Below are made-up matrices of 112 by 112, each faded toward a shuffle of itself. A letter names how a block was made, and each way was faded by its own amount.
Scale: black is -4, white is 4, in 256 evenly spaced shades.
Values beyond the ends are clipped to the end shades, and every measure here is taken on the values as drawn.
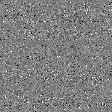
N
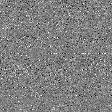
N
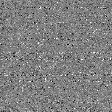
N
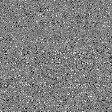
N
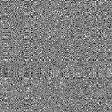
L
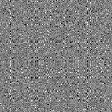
L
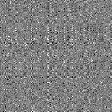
L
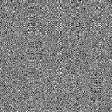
L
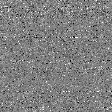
N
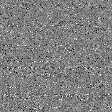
N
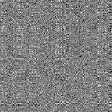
L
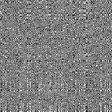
L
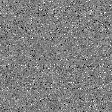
N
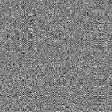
L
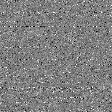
N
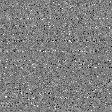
N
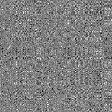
L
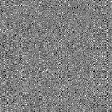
L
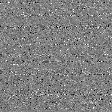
N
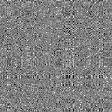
L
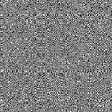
L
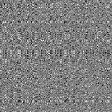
L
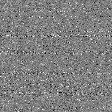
N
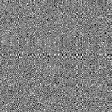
L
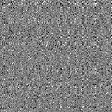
L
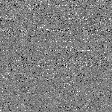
N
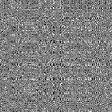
L
